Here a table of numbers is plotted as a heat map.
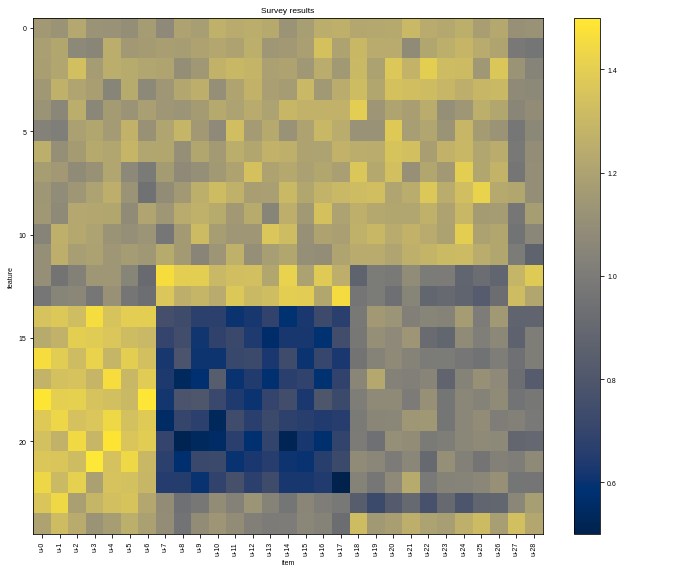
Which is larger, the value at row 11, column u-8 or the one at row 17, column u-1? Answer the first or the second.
the second
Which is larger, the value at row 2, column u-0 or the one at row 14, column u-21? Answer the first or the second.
the first
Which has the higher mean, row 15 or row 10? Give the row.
10
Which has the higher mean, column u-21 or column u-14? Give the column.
u-21
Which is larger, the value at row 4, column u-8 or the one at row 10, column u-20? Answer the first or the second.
the second
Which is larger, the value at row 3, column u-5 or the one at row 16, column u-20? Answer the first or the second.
the first
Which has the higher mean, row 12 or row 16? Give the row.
12
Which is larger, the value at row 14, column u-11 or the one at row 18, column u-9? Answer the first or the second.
the second
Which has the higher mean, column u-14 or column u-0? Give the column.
u-0
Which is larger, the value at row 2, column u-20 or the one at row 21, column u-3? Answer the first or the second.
the second
